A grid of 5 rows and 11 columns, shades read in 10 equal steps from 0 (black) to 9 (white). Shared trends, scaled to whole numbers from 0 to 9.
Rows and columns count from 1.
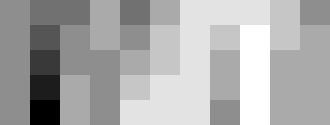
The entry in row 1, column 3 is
4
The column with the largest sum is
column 9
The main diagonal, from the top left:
5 3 5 5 8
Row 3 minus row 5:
0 2 -1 0 -2 -1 0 1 0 0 0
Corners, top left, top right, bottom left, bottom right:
5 5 5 6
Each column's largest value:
5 4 6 6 8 8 8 8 9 7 6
